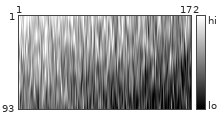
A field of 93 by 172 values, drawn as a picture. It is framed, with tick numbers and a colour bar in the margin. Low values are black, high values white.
Slope: up to the top left. Grain: streaks running down. Histogram: bell-shaped. Ninth with the lowest average: bottom right. Mirror symmetry: none. Ninth with the highest average: top left.
